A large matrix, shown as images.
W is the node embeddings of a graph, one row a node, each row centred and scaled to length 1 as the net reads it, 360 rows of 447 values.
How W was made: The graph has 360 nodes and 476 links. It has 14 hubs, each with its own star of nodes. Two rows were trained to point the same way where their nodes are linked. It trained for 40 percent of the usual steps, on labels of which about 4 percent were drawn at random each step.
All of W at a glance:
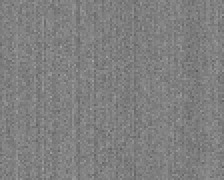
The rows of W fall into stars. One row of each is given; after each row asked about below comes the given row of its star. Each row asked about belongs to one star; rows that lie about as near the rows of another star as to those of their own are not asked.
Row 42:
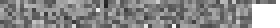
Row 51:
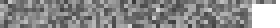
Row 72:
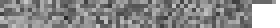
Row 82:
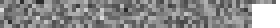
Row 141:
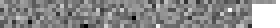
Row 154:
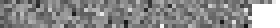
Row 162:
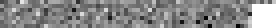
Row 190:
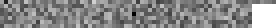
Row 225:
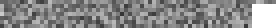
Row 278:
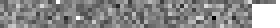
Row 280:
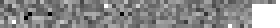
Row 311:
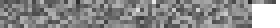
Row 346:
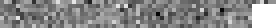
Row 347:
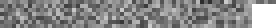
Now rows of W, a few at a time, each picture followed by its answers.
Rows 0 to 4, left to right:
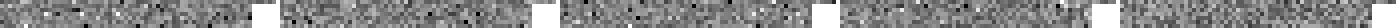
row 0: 162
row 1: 280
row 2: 42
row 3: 225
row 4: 42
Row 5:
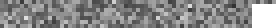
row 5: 278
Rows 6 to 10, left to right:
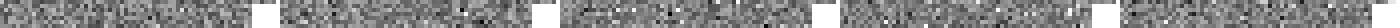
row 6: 141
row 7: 82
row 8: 347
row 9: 141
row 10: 154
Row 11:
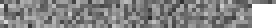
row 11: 72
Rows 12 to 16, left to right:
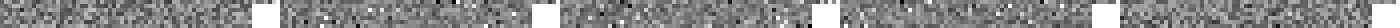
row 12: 72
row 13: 347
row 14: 278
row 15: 190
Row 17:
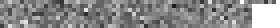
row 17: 278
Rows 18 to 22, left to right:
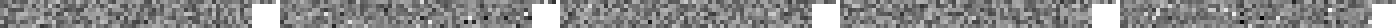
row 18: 225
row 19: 162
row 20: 225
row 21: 280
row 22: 347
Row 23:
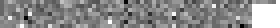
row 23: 280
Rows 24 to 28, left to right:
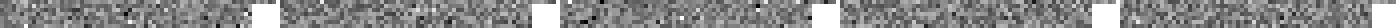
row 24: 162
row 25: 280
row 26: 225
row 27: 280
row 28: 141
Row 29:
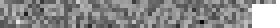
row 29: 141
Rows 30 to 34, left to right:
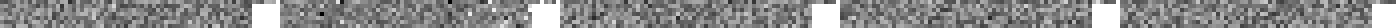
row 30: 154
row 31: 278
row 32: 225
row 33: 311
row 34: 225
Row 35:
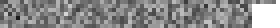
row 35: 190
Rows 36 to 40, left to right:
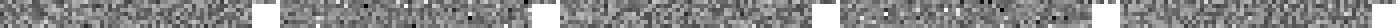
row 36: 311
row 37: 225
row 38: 225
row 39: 162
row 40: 154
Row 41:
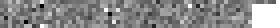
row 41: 347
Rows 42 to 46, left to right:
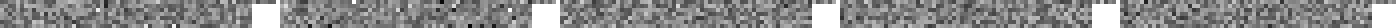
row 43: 51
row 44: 311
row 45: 190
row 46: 42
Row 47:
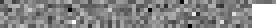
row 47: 72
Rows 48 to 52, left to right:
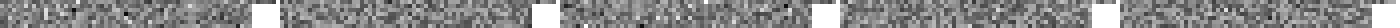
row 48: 162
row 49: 154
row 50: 42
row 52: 141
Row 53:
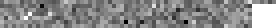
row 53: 280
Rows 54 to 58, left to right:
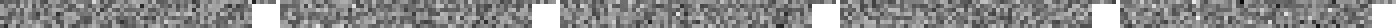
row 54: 225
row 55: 346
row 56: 225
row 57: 190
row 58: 162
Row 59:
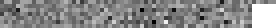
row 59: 346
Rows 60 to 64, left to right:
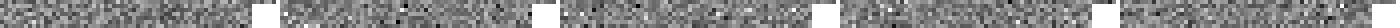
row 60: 42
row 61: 311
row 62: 190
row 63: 278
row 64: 72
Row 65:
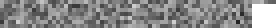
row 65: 311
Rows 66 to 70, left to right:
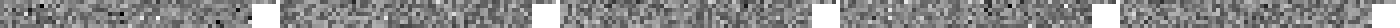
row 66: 347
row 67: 154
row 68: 51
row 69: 154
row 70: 141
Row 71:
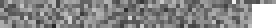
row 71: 346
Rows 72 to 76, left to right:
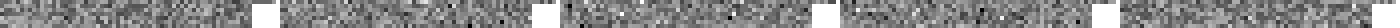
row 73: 154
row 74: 51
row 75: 346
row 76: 51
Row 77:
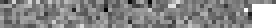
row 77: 154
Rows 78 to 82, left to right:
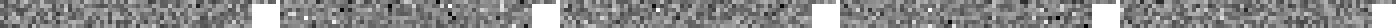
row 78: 162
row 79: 72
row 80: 51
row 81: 72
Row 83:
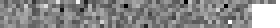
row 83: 225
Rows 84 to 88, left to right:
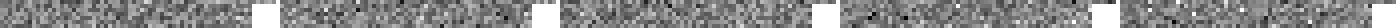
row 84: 51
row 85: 162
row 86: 72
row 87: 278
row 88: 311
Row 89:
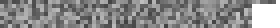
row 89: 225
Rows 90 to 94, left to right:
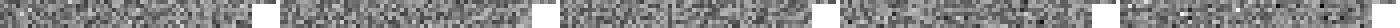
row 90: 311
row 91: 141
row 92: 347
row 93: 82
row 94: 162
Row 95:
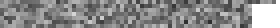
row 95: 82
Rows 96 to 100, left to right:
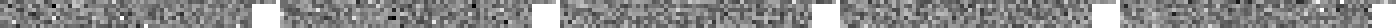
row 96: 42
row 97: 346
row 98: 42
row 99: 346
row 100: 72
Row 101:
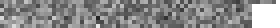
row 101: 82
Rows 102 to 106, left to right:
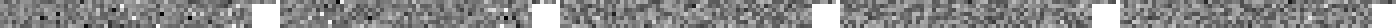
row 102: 141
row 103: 278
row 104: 280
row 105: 311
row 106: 42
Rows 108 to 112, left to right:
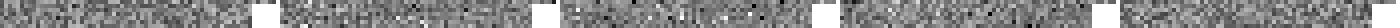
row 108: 82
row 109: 42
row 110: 346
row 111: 154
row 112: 154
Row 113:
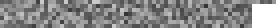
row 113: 154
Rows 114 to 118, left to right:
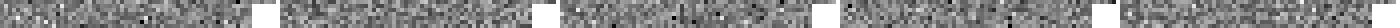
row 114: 141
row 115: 311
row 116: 346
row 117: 51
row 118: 346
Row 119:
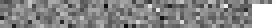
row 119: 154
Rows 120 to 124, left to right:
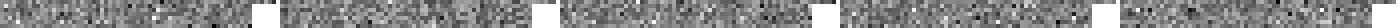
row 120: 51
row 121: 162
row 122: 162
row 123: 347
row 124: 72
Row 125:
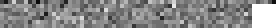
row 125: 154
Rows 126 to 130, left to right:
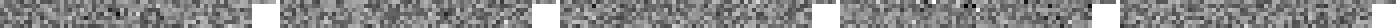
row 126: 141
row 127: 82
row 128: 72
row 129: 225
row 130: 162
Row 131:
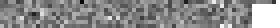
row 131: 42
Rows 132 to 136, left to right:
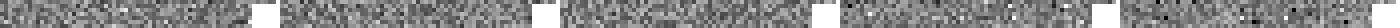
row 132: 347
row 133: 278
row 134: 51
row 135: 42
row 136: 346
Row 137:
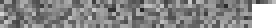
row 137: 346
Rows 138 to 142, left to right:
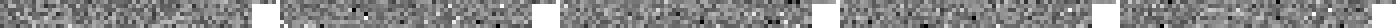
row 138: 225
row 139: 190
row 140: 141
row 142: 347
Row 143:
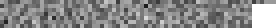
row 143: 141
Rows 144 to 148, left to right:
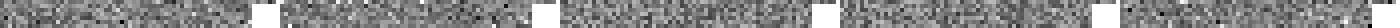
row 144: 347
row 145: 311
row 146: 42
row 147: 82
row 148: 278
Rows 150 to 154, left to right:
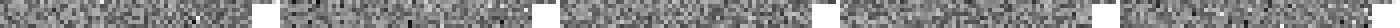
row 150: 154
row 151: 154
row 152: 42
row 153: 311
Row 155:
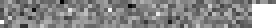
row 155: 190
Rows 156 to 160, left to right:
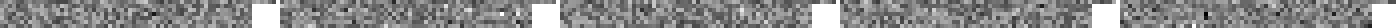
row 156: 51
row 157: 190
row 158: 190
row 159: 72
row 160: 190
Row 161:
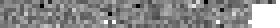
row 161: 347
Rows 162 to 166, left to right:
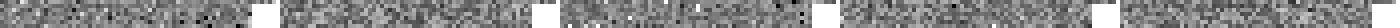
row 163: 51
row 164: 311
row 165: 82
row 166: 278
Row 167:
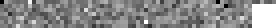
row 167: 311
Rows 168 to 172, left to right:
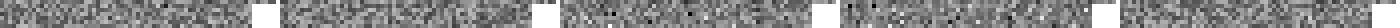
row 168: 347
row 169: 162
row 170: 280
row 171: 51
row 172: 190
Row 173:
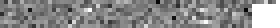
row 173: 72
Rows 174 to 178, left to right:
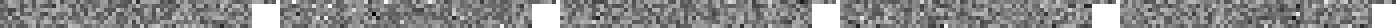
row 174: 190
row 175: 82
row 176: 225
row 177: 311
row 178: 42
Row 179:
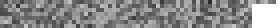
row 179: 347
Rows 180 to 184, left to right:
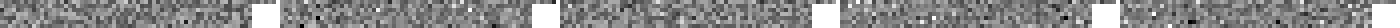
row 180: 225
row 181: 51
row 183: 42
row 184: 72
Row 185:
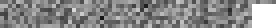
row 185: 347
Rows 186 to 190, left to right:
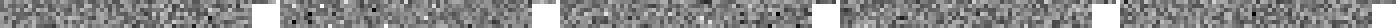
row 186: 346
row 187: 280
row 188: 162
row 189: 190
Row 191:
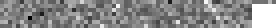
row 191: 278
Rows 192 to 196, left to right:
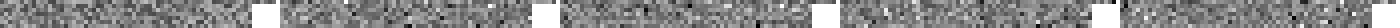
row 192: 278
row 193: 154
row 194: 190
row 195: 162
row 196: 72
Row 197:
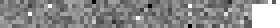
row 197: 82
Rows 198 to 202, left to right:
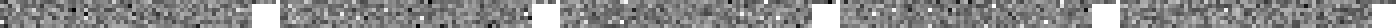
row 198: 190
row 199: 162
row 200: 278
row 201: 72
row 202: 162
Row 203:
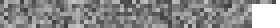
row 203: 82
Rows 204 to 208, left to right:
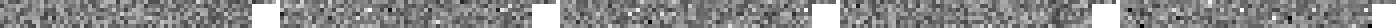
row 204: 154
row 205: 72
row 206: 51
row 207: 141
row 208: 51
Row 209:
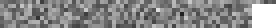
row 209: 225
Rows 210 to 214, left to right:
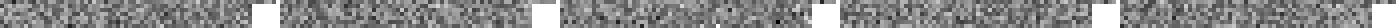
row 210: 154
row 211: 141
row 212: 141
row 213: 346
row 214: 278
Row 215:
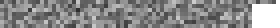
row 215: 154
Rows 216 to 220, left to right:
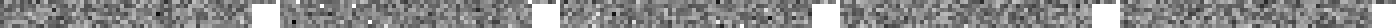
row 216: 82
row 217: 280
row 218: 72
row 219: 346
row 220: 162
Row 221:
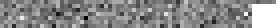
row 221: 162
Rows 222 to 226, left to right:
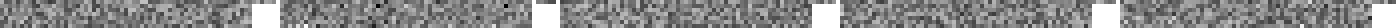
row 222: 141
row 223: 311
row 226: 280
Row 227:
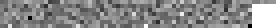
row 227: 278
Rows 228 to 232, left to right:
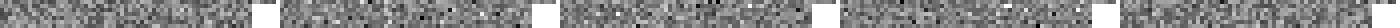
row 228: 190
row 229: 141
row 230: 347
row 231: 190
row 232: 347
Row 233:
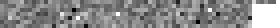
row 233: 162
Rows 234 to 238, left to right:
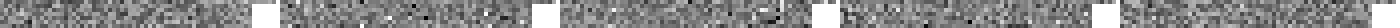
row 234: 141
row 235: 42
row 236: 72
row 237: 154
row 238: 280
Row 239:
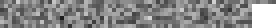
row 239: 347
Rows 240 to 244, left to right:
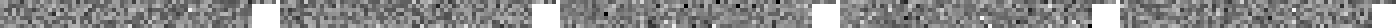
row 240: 51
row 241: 190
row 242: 311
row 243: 278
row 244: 311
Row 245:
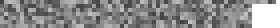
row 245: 280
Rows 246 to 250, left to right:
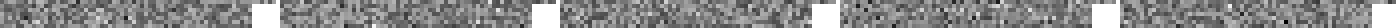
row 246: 51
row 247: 154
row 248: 141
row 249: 141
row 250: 280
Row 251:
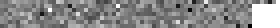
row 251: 278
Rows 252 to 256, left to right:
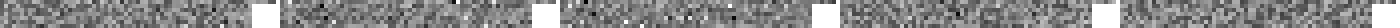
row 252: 280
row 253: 347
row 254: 42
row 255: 346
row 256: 51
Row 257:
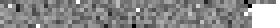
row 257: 225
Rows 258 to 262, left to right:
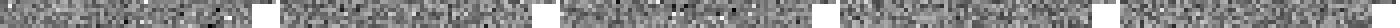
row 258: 42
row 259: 311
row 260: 346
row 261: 190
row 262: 190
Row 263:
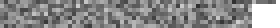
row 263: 162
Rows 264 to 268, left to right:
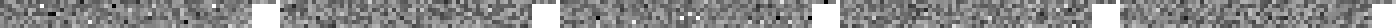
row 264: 280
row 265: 51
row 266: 225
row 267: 347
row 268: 72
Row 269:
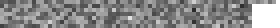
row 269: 154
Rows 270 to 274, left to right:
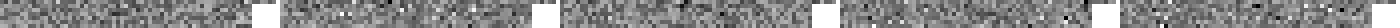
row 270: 72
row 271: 51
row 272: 278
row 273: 278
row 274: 347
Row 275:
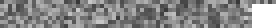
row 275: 51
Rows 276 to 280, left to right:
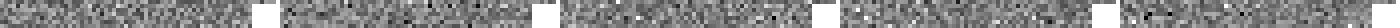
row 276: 141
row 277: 154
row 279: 72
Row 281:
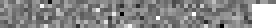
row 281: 347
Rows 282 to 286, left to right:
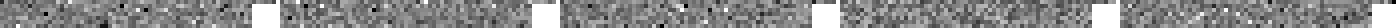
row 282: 311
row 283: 280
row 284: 311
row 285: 346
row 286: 162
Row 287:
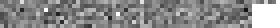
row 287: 162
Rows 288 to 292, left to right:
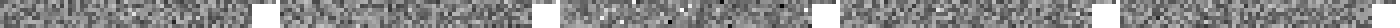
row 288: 154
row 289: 72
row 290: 51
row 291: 51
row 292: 311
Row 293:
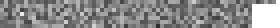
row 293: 154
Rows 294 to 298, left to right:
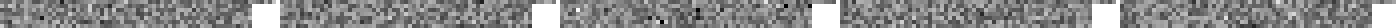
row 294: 72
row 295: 51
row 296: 225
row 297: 42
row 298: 154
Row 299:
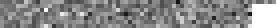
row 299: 162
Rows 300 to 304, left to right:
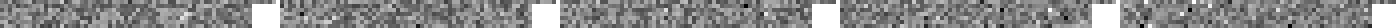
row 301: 82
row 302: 225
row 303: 162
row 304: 51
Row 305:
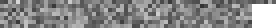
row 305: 190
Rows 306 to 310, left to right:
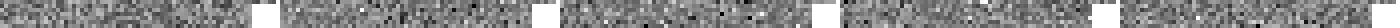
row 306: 82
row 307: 346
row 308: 141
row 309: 154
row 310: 162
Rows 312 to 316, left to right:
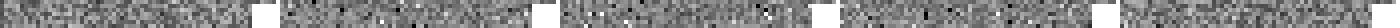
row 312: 190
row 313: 225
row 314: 42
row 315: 190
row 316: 278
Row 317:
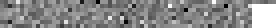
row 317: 42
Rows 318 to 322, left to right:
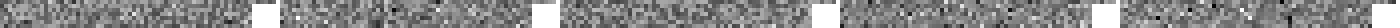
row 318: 154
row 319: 141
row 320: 141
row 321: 141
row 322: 51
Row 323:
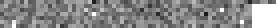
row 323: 82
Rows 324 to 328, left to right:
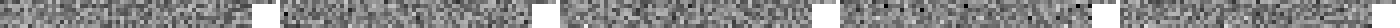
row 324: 72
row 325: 42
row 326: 154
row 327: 225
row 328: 190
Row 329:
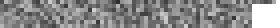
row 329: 346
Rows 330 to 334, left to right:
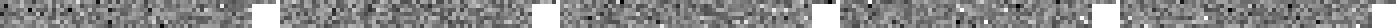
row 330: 72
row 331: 82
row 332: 278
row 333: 311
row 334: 190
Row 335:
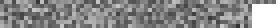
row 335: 346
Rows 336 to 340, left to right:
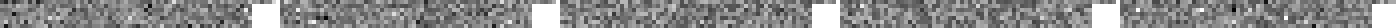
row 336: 154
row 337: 346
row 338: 42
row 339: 225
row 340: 346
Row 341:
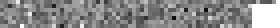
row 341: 42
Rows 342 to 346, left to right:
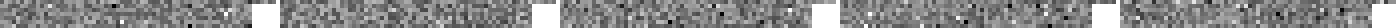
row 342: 82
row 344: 141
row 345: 42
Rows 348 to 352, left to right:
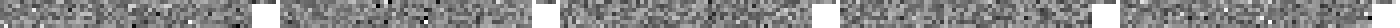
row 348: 190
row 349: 311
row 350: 311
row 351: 190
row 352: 162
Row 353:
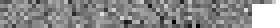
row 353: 154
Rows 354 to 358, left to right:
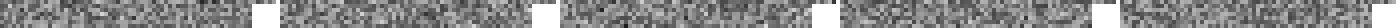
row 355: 225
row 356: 51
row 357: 190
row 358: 346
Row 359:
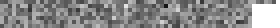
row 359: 347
